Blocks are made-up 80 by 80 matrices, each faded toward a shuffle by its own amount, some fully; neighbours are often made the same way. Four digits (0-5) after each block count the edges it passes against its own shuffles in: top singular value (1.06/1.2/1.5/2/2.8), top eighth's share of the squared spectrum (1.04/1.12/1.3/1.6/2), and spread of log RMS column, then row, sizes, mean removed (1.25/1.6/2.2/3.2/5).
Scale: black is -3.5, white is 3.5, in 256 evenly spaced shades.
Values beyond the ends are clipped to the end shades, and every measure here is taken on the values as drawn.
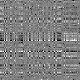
5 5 3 4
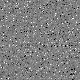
2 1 0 0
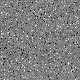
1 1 0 0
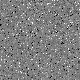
0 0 0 0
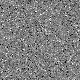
0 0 0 0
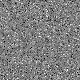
0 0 0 0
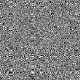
4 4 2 2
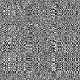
5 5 3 3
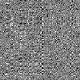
4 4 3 2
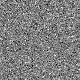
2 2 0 0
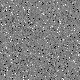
0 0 0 0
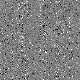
1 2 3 0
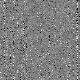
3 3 3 0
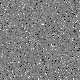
0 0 0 0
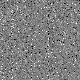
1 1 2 0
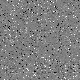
2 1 0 0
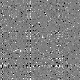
4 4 2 2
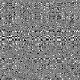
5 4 2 3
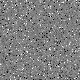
1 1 0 0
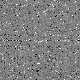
3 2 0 1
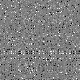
4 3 1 2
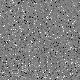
2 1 0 0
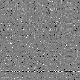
4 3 1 2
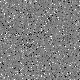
2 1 0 0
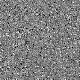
3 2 0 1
